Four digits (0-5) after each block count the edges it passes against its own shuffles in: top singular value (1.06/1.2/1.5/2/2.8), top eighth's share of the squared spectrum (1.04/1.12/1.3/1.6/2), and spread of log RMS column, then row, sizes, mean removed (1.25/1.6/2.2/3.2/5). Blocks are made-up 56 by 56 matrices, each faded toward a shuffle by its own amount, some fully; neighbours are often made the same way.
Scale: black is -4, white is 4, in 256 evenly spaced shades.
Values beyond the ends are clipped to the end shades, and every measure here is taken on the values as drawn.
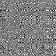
4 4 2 2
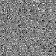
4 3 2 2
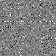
3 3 0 1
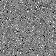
0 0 0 0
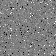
0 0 0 0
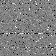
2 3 0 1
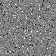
0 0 0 0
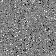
0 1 0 0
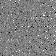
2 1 0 0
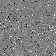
0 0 0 0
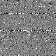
2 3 0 3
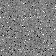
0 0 0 0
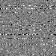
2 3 0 3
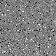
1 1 0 1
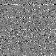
2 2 0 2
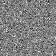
2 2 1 0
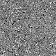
2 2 1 0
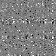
3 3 1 2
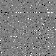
3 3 1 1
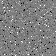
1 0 0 0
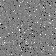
0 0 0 0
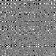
4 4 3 3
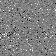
2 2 0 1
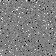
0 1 0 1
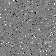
0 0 0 0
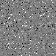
3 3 1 1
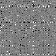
4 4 2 2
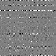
4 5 1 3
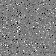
2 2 0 0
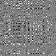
4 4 2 3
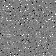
2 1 0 1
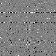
4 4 1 2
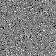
1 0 0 0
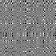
5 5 3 3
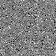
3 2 0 0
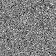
1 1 0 0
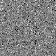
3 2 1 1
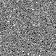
2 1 0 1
